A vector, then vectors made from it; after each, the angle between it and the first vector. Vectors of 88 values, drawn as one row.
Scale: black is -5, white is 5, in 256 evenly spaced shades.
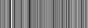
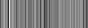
orthogonal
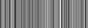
partly aligned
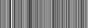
nearly parallel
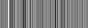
orthogonal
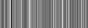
nearly opposite
